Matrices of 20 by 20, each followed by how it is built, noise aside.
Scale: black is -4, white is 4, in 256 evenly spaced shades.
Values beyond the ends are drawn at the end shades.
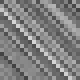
Toeplitz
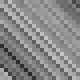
Toeplitz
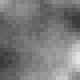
smooth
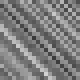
Toeplitz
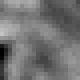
smooth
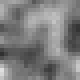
smooth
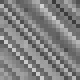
Toeplitz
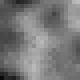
smooth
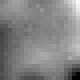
smooth
